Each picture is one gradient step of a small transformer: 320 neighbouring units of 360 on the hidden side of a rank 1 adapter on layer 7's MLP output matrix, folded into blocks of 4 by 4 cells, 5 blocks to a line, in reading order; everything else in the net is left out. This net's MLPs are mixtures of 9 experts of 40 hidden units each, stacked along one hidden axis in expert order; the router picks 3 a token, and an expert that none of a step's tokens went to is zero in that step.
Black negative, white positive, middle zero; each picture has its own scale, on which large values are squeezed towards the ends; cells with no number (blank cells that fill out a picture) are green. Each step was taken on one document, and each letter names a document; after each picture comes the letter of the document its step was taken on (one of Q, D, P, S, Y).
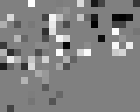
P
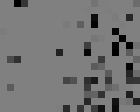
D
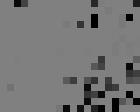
D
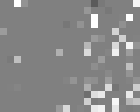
D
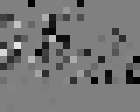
P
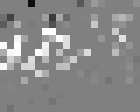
P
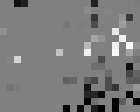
D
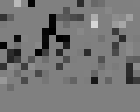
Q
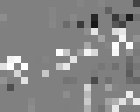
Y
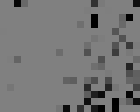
D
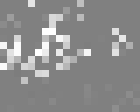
P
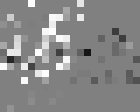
P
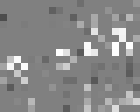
Y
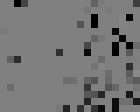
D
